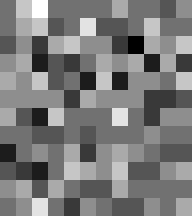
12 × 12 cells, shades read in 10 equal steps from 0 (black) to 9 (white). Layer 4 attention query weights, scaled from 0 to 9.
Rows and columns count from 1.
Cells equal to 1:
7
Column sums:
50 58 52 52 50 51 55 56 47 48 49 56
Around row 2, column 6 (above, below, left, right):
4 5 4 3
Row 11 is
5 6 3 6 4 3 3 6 4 4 4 4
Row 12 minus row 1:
0 -2 -1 0 -2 1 0 -3 -1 1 1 1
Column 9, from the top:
4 4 0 6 5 5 4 4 5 3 4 3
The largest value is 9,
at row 1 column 3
